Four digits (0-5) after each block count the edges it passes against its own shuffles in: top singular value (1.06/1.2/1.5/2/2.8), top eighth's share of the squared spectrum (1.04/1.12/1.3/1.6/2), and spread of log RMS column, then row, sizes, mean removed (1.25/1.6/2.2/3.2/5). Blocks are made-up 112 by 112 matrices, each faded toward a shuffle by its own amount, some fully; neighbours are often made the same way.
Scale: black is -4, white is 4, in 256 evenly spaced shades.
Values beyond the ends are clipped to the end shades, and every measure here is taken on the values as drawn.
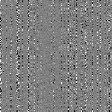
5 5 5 2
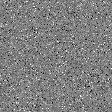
2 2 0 0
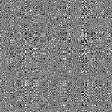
5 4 3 3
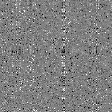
4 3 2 2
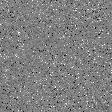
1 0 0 0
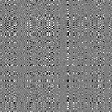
5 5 4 4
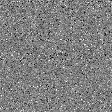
1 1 0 2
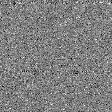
1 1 0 2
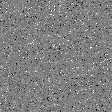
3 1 0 0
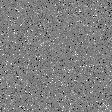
0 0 0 0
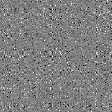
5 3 2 2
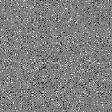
4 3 1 2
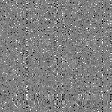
5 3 2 2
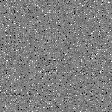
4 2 1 0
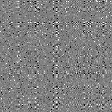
5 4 3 3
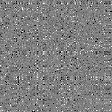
5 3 2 2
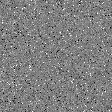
2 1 0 0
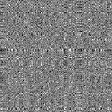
5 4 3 3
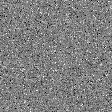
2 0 0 0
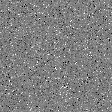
2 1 0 0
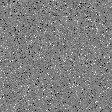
1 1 0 0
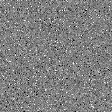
3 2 1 1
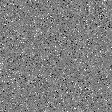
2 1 0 0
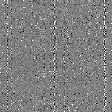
5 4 3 2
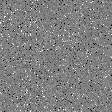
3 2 1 0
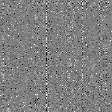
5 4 3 1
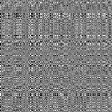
5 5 4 4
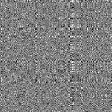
5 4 3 3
